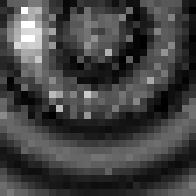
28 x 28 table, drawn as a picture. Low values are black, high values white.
Rings: centred on the top middle. Seam: horizontal, 60% of the way down, the bottom part calmer. Ninth with the highest average: top left. Bumps: one, in the top left. Roughest part: top left.
